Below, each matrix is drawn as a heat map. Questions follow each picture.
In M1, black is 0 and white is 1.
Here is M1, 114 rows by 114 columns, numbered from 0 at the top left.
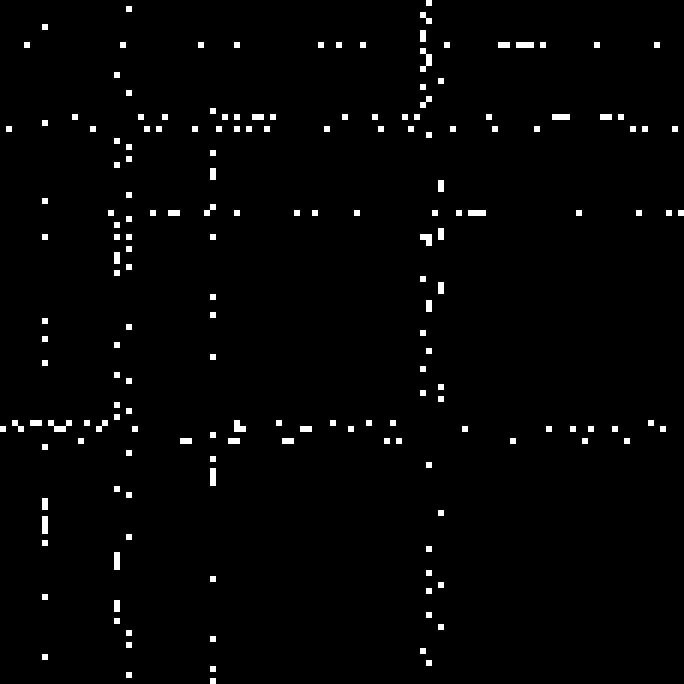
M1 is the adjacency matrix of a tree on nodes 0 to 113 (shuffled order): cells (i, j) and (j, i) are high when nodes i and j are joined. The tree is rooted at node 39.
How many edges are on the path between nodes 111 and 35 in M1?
1
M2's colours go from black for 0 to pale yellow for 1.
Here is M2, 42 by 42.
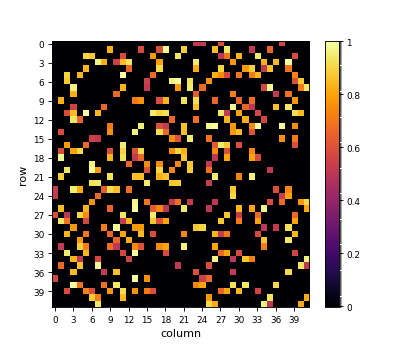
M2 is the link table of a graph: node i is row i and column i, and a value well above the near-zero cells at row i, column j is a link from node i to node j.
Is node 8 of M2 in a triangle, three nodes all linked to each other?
yes
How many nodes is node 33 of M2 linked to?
9
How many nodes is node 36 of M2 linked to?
6
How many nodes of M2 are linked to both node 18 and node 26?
5
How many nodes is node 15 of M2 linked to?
8
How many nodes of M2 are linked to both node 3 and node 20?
2
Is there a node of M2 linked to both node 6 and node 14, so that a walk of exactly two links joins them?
no
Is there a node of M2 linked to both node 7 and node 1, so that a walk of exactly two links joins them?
yes
